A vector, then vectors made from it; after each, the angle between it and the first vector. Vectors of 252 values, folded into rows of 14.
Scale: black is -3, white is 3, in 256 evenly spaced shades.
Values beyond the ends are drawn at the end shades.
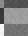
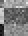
nearly opposite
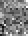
partly opposed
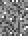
orthogonal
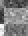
nearly parallel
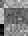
nearly opposite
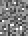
orthogonal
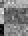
nearly opposite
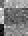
nearly opposite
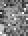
partly aligned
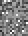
orthogonal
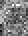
partly opposed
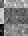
nearly opposite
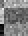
nearly opposite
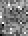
partly opposed
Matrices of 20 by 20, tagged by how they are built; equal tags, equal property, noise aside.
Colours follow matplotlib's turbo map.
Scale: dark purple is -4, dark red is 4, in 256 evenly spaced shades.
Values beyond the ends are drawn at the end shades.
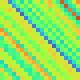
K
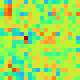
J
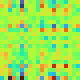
J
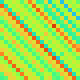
K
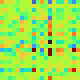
J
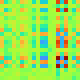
J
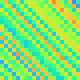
K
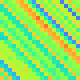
K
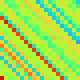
K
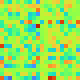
J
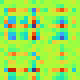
J
